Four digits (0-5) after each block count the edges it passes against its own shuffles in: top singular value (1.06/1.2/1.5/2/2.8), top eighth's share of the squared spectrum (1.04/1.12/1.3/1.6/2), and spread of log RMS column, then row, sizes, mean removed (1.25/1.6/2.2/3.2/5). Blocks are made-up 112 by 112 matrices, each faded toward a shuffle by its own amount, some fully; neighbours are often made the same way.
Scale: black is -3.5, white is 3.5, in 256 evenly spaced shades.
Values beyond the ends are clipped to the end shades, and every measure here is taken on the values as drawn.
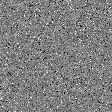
0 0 0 0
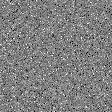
0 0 0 0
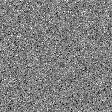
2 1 0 0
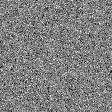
1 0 0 0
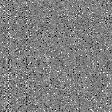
4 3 2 0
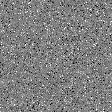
2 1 0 0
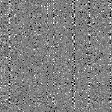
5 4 3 2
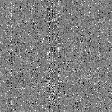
4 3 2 1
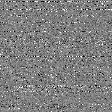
2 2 0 3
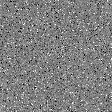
0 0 0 1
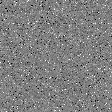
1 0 0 0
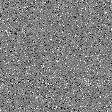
0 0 0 1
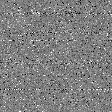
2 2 0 2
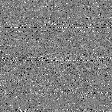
2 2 0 3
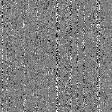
2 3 4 0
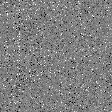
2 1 1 0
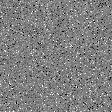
0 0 0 0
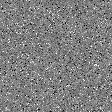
1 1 0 0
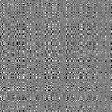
5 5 4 4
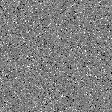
2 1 0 0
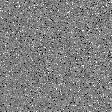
3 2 0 1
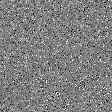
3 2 0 1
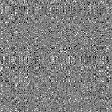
5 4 3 3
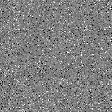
4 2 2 1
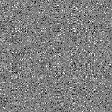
4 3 2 2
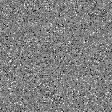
3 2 0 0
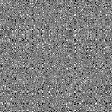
5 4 3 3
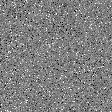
2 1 0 0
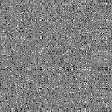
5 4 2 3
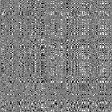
5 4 4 3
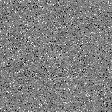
3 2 0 0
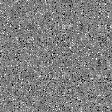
4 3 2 1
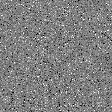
3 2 1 0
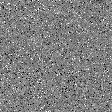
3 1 0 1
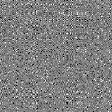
5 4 3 3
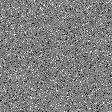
1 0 0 0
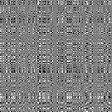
5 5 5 4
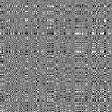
5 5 4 4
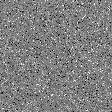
0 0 0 0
